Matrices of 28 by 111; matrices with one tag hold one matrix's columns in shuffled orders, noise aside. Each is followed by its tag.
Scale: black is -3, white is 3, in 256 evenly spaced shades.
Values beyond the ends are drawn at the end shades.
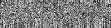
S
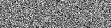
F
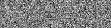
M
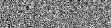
M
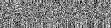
S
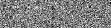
M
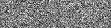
F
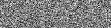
F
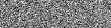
F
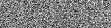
F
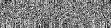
S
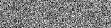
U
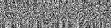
S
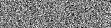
U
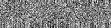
S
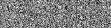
M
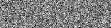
U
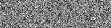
U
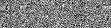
M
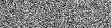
F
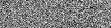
F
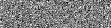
M
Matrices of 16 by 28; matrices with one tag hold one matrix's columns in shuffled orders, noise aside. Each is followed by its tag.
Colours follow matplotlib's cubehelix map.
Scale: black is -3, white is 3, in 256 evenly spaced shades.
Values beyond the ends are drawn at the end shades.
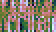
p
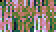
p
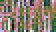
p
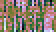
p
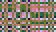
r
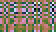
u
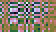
u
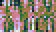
p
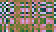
u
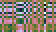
u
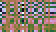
u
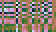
u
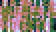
p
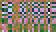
u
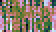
p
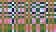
u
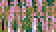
p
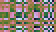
r
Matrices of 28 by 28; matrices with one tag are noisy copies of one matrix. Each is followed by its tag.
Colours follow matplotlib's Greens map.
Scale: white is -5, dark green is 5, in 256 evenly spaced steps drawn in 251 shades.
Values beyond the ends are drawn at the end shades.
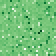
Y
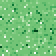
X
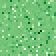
Y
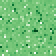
X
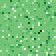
Y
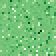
Y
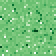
X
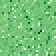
Y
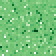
X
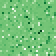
Y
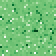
X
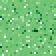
X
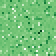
Y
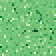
X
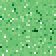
X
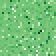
Y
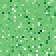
Y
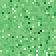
Y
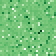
Y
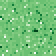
X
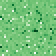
X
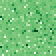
X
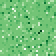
Y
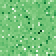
Y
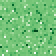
X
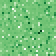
Y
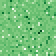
Y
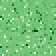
X
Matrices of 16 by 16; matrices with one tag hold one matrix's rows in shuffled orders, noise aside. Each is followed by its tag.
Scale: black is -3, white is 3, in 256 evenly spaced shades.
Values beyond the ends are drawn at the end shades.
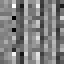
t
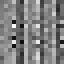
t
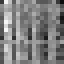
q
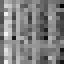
q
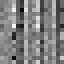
t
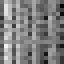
q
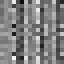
t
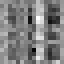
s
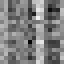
s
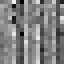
t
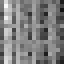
q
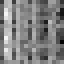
q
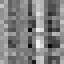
s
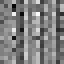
t
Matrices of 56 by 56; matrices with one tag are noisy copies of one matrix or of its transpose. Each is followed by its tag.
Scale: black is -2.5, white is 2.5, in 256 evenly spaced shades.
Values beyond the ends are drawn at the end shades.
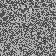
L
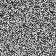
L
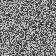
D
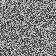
D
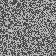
L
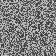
D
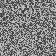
L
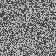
L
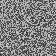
D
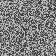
D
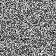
D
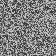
L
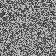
L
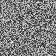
D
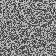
D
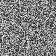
D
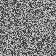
L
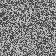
L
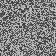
L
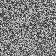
L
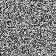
D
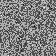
D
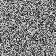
D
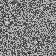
L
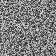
D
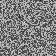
D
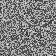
D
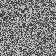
L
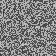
D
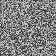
D
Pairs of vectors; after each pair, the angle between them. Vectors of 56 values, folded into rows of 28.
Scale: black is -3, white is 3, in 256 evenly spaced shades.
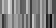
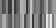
nearly opposite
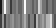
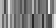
partly opposed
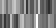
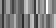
partly opposed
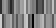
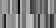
orthogonal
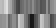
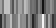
partly aligned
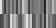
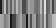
nearly opposite
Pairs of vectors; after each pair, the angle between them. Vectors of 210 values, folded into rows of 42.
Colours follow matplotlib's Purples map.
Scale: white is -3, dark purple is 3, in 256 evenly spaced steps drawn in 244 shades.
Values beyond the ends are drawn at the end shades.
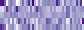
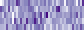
partly opposed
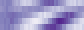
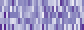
orthogonal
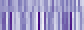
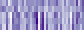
nearly opposite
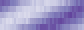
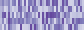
orthogonal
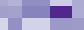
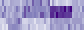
nearly parallel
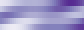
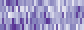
partly opposed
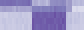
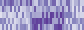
partly aligned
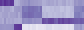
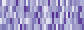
orthogonal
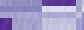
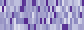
orthogonal
